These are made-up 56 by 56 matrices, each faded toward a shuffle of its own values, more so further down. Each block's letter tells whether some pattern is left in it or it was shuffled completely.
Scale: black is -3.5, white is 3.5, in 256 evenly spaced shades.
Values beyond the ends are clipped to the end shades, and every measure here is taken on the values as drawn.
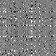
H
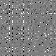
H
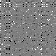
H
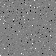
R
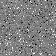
R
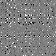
H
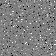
R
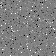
R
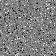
R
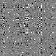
H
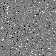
R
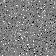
R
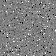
R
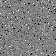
R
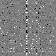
H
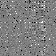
H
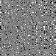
H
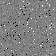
R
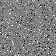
R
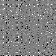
H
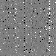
H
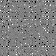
H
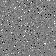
R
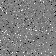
R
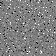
R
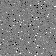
R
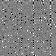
H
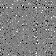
H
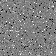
R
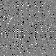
H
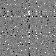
H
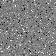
R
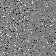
R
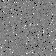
R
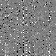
H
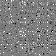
H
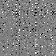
H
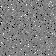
R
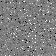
R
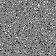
R
